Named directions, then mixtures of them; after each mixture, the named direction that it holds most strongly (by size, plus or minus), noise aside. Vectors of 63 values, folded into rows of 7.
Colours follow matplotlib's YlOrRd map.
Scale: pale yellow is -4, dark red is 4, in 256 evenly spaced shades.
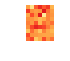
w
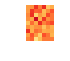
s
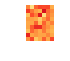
w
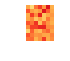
w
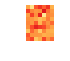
w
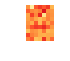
w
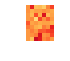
s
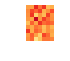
s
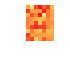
w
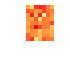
w
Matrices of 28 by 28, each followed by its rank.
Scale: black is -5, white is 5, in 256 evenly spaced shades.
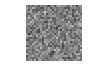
full rank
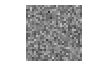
full rank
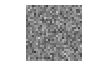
full rank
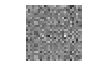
five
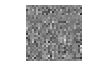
five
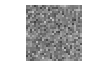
full rank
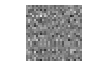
five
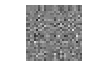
five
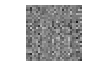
five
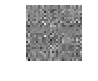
five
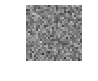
full rank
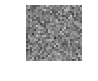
full rank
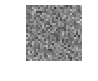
full rank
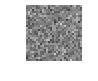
full rank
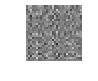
five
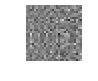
five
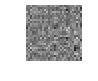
five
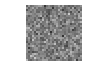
full rank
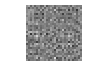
five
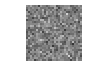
full rank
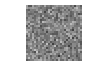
full rank
